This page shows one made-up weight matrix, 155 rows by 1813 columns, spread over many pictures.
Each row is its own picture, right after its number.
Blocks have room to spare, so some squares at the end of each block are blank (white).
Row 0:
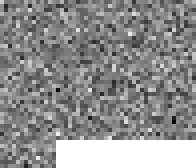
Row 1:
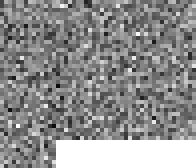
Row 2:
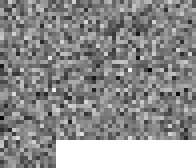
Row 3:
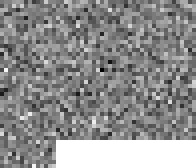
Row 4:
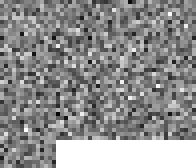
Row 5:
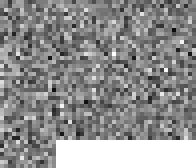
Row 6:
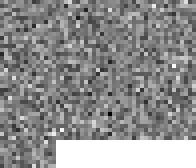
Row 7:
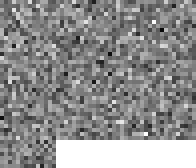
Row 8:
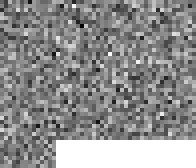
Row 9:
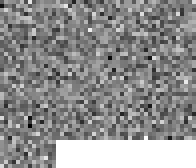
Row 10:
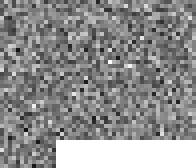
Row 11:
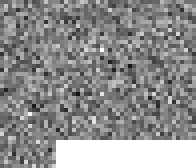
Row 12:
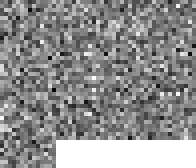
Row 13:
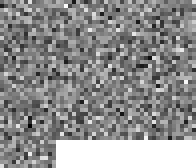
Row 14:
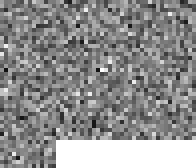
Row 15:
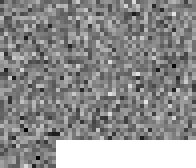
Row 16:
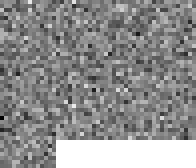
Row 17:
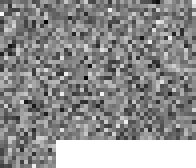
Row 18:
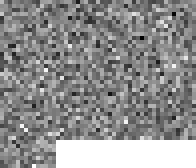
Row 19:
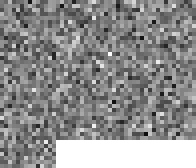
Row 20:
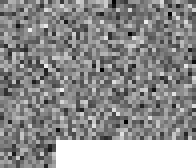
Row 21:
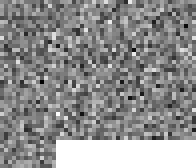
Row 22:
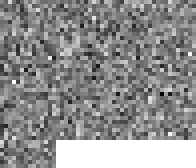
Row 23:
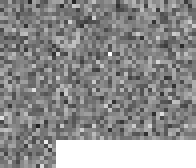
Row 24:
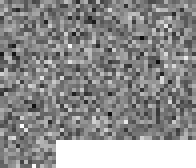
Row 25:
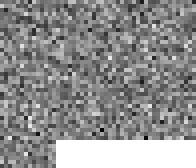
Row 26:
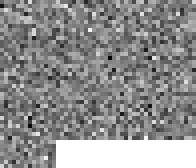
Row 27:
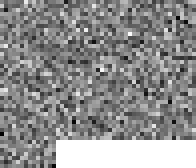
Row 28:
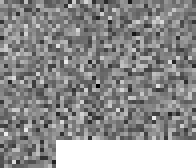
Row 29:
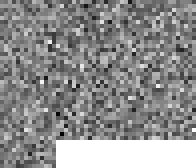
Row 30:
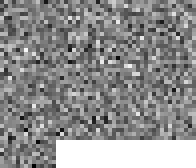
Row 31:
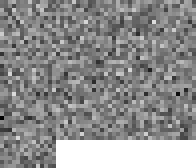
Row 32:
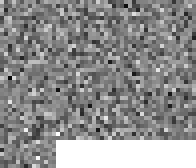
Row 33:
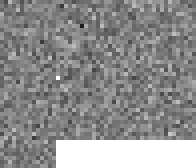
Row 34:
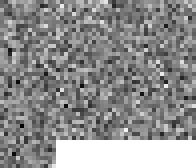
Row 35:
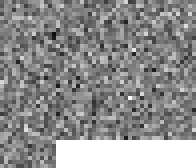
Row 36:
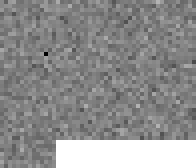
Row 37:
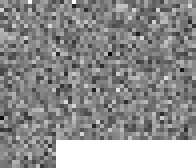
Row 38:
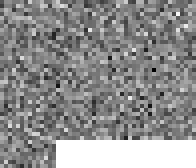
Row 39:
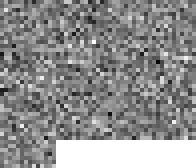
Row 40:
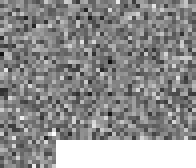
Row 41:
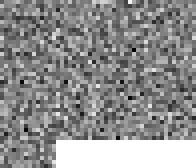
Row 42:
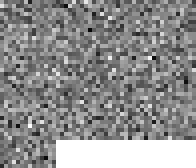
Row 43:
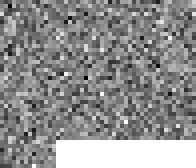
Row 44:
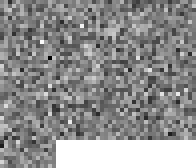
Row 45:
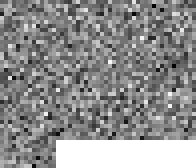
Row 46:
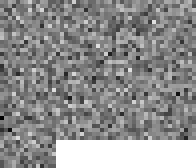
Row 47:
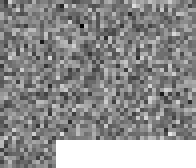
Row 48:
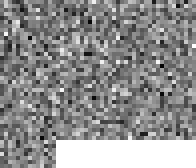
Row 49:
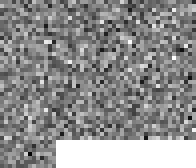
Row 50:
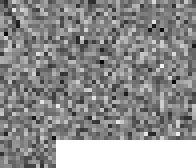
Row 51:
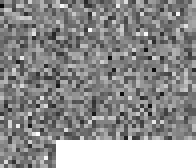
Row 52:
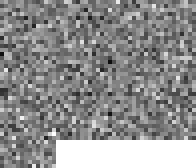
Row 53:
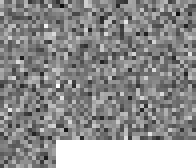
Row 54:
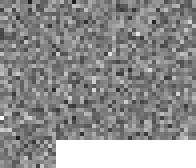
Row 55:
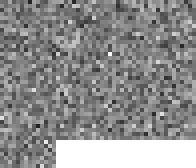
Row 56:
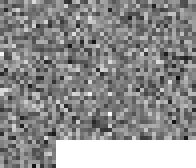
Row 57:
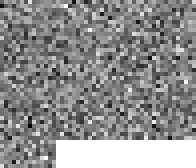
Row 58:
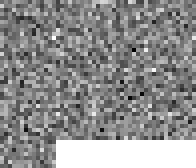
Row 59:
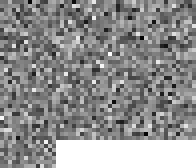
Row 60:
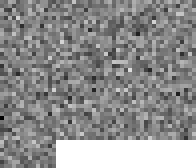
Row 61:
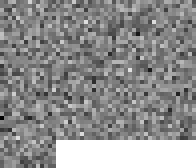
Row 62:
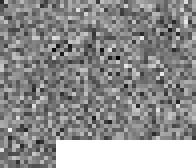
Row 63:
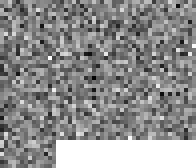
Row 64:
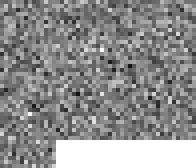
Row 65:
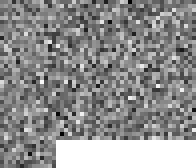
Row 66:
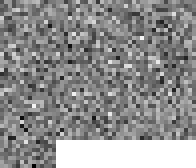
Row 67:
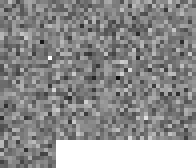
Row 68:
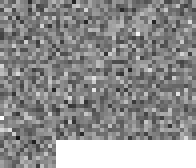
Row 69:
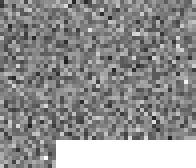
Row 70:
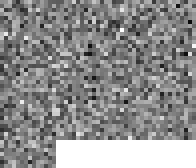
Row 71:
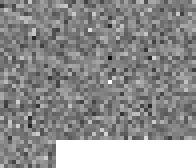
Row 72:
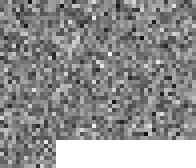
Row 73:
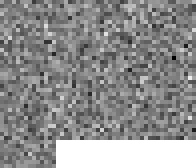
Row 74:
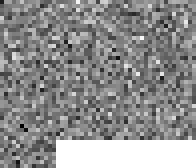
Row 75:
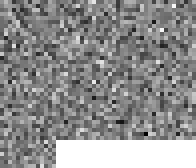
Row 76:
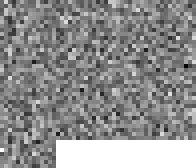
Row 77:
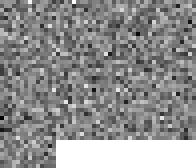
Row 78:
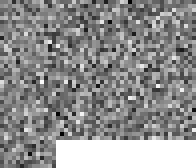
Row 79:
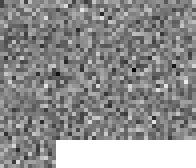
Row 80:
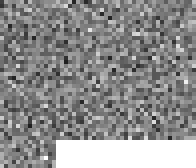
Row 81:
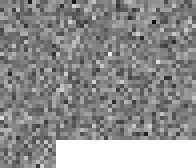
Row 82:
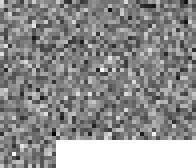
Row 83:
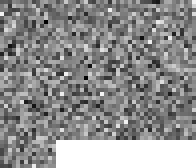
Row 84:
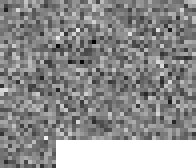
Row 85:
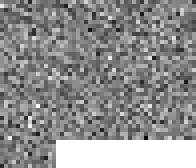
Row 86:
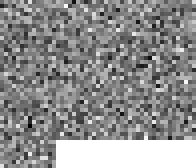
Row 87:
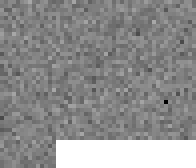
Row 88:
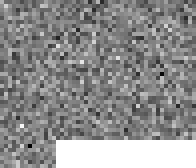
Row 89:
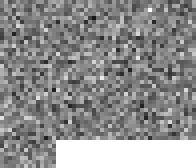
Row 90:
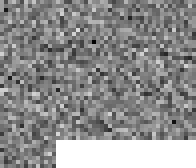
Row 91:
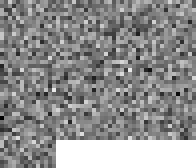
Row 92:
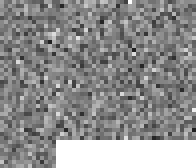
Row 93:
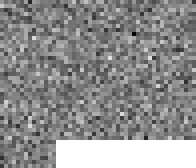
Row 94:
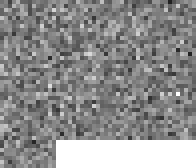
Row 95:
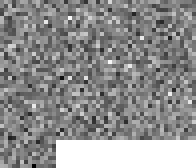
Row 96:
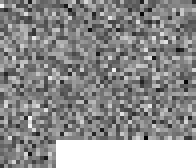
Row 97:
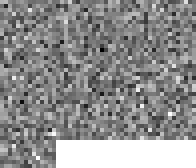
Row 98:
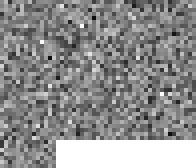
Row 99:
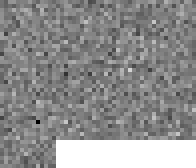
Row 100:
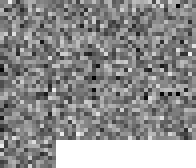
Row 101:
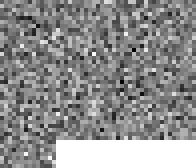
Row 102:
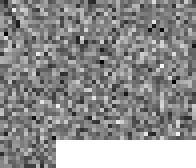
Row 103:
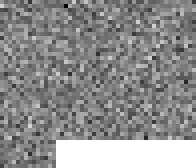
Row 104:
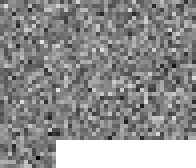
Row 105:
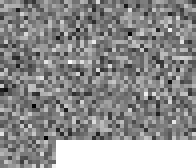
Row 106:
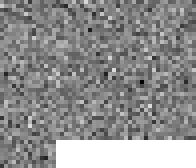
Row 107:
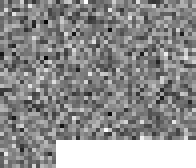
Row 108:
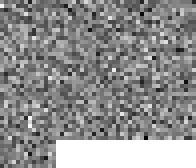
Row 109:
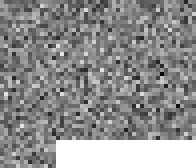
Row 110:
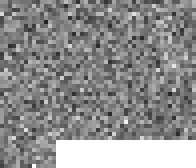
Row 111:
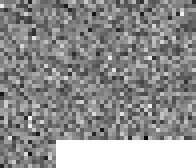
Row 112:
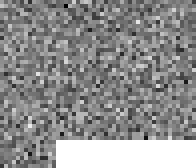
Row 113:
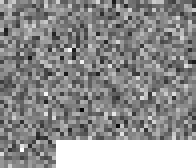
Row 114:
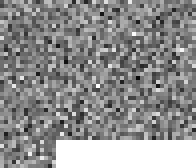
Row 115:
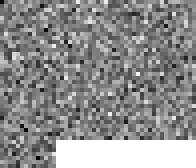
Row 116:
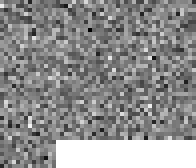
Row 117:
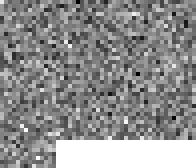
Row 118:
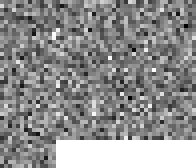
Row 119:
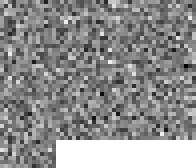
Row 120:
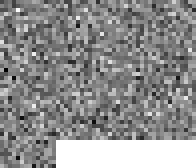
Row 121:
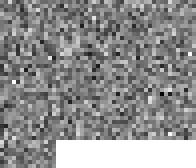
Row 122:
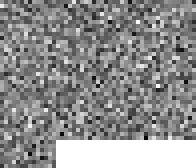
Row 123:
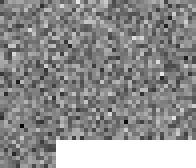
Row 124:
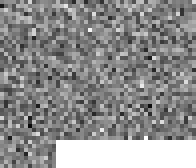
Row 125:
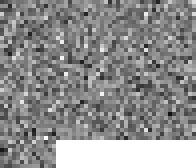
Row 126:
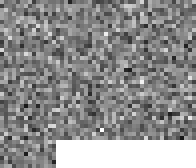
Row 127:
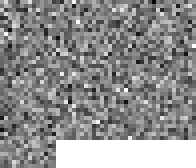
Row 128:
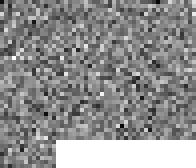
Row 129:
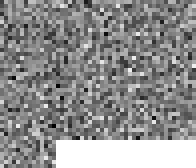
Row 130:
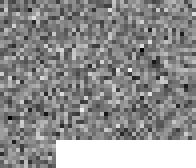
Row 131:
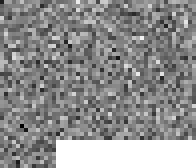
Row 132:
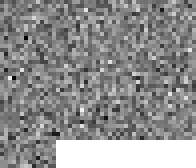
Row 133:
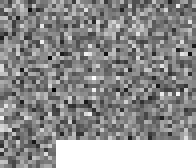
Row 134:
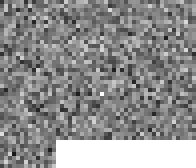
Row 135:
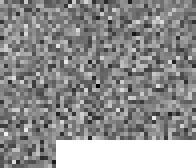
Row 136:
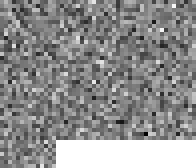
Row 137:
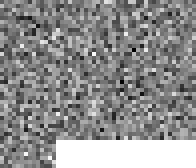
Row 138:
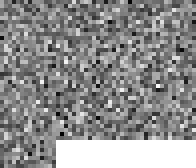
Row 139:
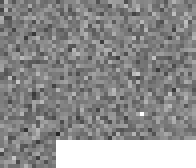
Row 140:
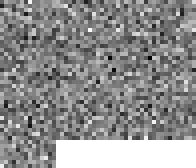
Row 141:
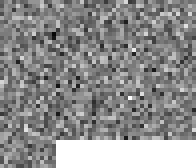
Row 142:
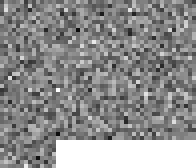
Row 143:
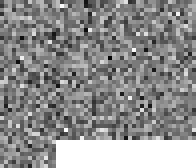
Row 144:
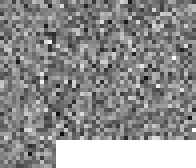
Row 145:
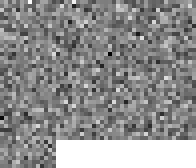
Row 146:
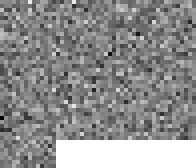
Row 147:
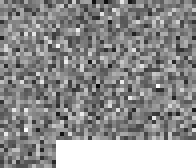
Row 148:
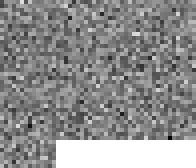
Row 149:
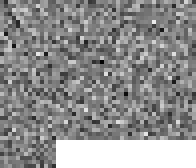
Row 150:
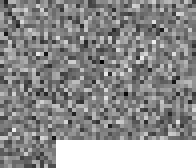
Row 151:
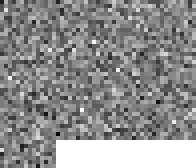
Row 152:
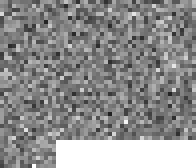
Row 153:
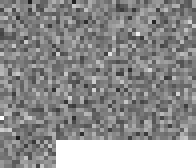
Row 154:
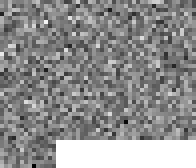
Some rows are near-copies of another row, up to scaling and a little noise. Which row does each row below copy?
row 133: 12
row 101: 137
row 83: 17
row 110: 152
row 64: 11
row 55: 23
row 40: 52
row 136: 75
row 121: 22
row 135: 28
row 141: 35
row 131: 74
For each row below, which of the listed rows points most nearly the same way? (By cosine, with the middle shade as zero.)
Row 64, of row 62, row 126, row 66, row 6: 6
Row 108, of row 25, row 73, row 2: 25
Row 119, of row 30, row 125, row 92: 30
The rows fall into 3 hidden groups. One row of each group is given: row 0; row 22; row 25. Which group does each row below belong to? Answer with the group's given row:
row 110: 0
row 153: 22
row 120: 0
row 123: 0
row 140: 25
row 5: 22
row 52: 0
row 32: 0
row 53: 25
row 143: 25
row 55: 22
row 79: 25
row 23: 22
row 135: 25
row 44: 22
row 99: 22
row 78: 25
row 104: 0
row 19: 22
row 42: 25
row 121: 22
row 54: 22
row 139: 0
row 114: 25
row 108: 25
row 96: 25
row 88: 0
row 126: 25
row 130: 0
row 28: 25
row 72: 22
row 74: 0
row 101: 25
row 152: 0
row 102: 22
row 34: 0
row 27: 0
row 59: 22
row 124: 25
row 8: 22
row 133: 22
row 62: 0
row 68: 22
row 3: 0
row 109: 0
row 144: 25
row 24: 0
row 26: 25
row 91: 22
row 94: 22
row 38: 25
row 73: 25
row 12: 22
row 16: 22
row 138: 25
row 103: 25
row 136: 22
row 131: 0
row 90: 0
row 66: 0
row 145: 22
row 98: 22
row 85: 25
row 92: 25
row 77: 22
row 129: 25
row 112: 25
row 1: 25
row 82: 0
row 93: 25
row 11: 0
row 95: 0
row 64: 0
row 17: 0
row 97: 0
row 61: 22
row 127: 22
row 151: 0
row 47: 22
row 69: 25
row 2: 22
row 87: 22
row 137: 25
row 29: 25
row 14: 0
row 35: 25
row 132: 0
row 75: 22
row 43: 0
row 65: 25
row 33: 22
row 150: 22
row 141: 25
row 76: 0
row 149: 22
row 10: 0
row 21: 25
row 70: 22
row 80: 25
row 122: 25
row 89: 22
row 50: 22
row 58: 25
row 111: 25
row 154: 0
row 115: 0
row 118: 25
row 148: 25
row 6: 0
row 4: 25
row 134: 0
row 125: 0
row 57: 25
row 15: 0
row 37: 22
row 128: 0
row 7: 22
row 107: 0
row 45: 0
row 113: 0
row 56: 0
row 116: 25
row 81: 22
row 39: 0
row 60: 22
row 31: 22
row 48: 22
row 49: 25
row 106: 25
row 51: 25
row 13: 25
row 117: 0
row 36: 0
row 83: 0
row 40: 0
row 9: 25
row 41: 25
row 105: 0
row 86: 25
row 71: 25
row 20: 0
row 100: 22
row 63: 22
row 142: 0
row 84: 0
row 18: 0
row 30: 0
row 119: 0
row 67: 22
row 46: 22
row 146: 22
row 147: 25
